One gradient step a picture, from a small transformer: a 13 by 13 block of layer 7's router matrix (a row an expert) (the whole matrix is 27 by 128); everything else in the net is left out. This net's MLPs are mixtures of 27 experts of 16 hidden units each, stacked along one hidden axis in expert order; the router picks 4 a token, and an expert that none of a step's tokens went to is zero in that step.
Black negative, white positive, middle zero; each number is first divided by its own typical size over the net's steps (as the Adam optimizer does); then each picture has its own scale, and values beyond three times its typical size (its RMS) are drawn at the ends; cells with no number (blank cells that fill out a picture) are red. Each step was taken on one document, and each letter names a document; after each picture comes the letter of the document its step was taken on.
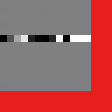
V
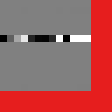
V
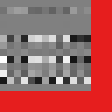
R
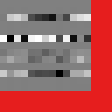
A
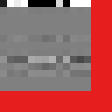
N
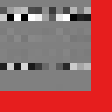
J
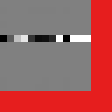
V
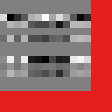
R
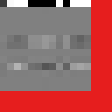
N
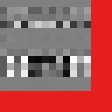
R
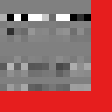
J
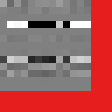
N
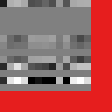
N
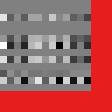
R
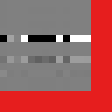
V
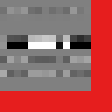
A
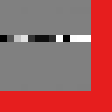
V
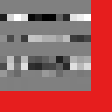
J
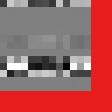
R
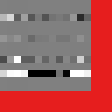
A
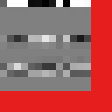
N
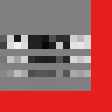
A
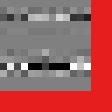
R
